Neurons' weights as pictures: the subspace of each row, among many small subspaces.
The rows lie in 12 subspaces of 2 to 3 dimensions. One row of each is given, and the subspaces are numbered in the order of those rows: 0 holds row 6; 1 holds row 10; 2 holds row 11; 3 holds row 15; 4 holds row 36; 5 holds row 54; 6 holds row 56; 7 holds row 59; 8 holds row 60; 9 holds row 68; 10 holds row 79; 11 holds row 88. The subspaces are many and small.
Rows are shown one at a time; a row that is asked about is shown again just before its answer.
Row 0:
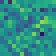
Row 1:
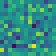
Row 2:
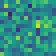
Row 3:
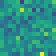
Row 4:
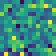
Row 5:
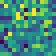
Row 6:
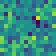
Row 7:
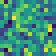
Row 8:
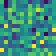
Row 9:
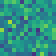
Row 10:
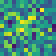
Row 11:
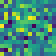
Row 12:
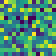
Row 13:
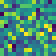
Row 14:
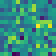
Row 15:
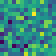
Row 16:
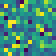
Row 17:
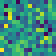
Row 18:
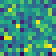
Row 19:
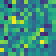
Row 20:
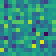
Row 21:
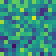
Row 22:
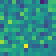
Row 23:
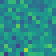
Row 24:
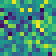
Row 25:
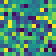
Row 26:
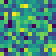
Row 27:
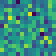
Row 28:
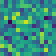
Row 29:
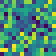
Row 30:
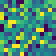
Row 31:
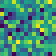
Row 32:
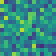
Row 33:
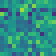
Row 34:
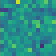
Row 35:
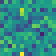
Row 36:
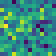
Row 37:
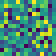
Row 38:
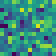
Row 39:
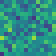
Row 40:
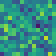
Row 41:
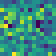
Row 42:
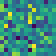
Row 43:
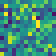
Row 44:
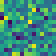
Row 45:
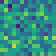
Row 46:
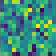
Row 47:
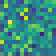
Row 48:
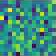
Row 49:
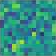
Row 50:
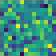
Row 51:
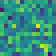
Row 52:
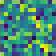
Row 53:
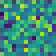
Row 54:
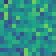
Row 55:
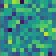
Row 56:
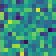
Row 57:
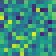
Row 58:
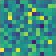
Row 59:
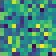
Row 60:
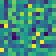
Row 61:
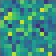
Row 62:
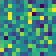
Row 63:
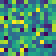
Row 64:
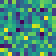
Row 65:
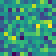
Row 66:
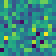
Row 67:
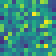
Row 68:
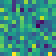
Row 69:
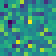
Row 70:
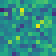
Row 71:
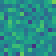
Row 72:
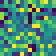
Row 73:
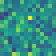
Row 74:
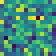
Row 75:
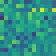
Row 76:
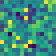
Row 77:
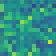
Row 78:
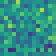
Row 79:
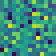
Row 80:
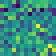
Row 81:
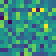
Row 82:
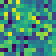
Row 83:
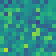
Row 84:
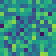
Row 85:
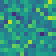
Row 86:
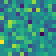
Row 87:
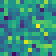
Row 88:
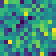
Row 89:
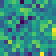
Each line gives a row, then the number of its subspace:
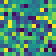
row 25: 2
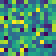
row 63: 8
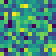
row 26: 2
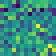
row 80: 2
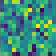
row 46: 7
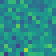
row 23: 9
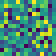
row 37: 10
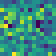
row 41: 4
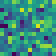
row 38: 1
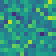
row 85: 6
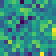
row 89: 11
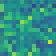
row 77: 1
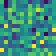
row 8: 8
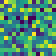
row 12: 9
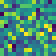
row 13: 4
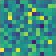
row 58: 10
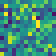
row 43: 0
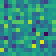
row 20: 8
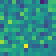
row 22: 3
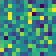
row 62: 10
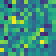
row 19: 8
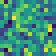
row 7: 2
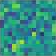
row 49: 4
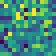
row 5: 3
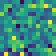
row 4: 9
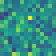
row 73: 7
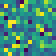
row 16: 3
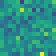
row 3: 11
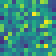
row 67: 3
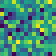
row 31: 4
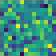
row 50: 9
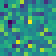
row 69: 3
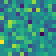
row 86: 6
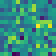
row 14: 9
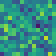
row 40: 7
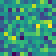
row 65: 9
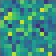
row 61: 4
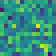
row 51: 7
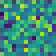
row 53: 1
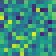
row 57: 6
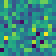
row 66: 8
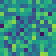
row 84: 1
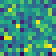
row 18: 9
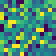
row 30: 3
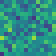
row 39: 1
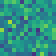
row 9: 11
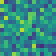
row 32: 9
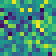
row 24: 4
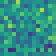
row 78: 2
